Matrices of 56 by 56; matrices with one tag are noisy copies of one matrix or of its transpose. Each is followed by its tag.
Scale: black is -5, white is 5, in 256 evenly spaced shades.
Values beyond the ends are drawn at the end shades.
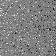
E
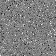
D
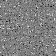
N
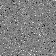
D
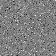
D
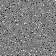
D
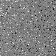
E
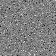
D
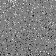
E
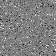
N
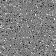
N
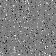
N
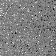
E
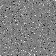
D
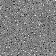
D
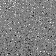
E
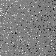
E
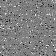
N
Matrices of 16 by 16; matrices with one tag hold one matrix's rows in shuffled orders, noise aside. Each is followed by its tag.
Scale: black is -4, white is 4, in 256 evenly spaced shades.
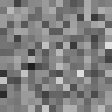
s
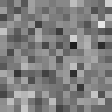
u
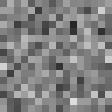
u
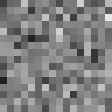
s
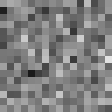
s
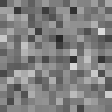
u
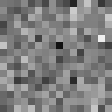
u
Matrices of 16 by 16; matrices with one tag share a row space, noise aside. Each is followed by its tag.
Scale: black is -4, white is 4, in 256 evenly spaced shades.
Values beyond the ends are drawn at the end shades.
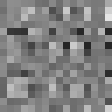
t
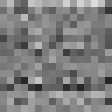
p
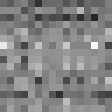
p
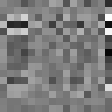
t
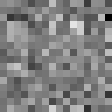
t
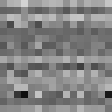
p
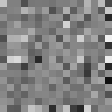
t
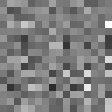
t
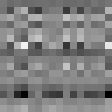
p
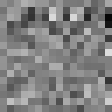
t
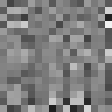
t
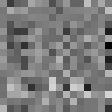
t
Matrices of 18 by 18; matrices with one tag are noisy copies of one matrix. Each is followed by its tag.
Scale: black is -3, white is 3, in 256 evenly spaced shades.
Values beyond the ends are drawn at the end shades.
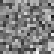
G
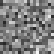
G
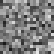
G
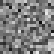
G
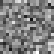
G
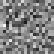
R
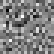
R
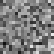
G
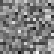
G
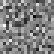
R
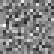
R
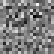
R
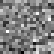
G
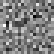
R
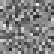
R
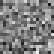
G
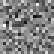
R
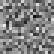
R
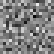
R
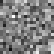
G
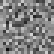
R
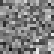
G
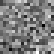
G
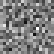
R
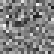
R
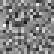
R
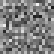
R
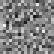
R
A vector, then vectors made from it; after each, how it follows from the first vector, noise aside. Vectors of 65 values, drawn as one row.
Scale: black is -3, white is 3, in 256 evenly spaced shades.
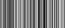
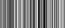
copied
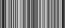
wrapped around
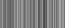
shrunk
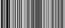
wrapped around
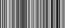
wrapped around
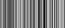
copied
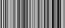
wrapped around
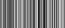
copied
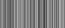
shrunk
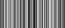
wrapped around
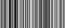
wrapped around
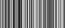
wrapped around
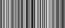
wrapped around
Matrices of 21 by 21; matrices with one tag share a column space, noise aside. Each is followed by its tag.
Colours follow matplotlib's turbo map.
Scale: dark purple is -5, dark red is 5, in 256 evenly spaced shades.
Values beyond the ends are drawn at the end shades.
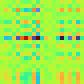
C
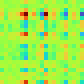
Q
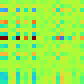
C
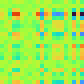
Q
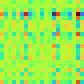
Q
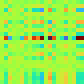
C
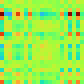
Q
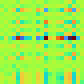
C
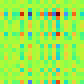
Q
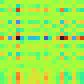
C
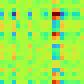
Q
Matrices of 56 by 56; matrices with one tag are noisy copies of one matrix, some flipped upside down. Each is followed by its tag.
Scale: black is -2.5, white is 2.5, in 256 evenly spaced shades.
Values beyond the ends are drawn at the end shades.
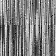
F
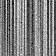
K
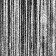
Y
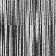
F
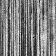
Y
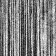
Y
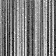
K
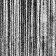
Y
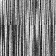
F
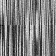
F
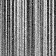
K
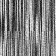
F
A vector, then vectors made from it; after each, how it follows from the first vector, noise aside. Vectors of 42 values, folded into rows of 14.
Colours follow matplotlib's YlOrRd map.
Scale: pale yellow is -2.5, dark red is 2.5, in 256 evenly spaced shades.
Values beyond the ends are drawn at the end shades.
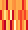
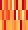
reversed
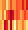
sign-scrambled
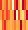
reversed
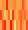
shrunk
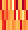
reversed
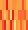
shrunk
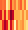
sign-scrambled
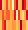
reversed
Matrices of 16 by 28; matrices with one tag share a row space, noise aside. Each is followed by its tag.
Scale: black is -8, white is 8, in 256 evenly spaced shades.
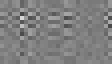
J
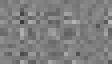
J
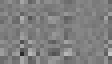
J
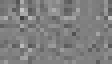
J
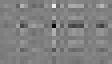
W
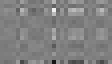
W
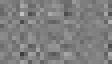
J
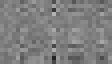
W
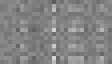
W
